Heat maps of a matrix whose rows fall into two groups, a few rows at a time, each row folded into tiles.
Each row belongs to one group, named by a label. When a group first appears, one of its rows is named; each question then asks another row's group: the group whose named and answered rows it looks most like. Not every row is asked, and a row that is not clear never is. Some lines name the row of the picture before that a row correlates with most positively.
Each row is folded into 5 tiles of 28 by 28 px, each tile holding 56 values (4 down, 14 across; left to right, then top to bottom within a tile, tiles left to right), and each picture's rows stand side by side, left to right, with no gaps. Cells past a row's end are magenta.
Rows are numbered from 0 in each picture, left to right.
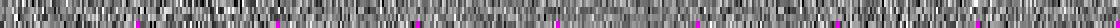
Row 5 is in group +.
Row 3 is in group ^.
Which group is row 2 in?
+
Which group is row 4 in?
+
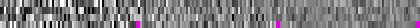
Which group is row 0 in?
+
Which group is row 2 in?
+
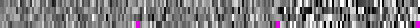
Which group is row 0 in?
^
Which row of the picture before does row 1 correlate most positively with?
2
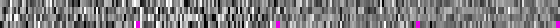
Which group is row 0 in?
^
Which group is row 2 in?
+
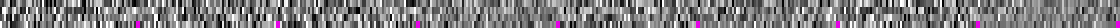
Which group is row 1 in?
^
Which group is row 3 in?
^
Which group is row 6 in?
+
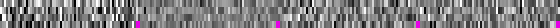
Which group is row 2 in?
^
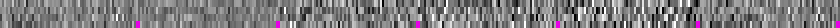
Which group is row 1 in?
+
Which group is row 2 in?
+
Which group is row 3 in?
+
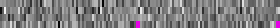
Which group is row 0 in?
+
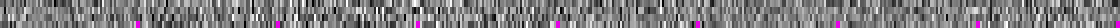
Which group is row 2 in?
^
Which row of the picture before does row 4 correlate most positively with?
0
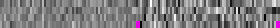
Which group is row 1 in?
^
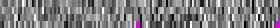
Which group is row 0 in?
^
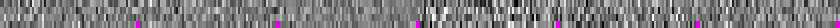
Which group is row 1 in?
^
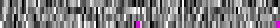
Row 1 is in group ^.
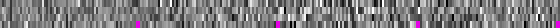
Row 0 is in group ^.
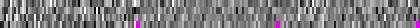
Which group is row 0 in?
^
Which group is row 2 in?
^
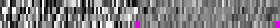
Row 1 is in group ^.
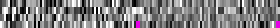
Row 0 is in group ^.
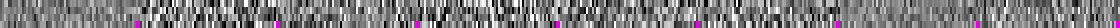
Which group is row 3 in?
+
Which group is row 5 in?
^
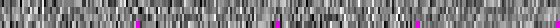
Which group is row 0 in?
^
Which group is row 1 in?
+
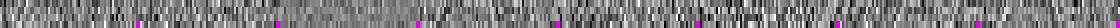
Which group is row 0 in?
+
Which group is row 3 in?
+
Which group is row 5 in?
+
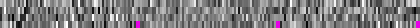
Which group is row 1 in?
^
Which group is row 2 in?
^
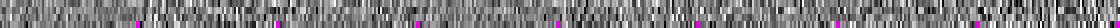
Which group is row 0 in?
^
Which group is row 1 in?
^
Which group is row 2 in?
^
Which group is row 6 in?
+
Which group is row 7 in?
+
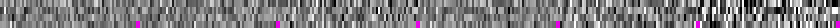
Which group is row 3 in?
+
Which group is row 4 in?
^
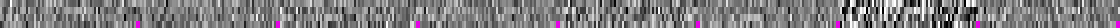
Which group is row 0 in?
^
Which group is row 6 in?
^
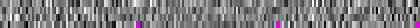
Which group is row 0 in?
^
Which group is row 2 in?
^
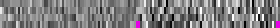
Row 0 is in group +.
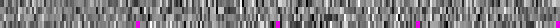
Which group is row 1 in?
+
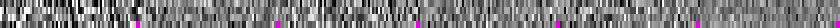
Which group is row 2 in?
^
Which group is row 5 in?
+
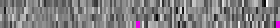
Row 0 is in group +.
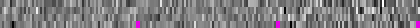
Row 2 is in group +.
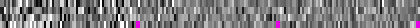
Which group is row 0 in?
+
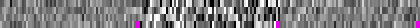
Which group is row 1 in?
^
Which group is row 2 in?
^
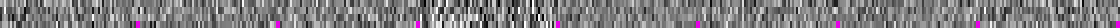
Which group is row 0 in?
+
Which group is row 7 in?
+
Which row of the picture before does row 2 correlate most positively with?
1
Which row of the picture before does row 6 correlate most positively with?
0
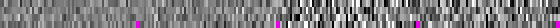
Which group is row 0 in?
^
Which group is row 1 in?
^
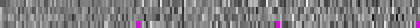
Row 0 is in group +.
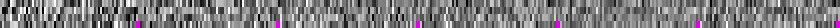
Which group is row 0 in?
^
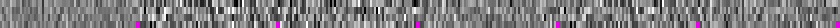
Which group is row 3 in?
^
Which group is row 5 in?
^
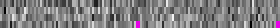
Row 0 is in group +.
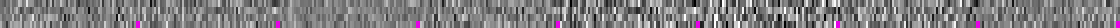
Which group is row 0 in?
+
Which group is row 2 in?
^
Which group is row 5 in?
^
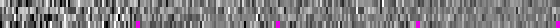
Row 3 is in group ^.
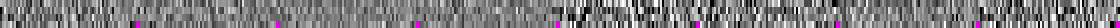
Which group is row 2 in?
+
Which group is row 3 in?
^
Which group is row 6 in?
+
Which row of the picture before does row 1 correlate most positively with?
2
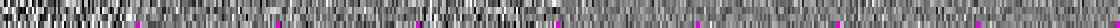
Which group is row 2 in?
^
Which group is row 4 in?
^
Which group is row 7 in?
+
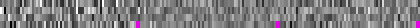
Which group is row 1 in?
+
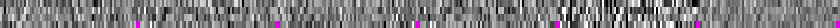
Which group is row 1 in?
+
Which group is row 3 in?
+
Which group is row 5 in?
^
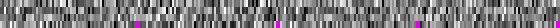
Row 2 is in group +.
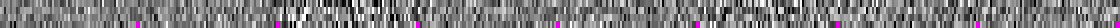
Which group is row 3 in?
^
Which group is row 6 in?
^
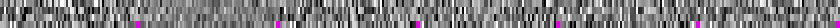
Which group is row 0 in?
+
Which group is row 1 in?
^
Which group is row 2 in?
+
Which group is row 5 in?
+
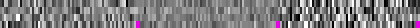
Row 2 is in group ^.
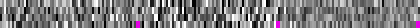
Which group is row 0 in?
+
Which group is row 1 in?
^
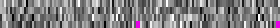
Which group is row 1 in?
+
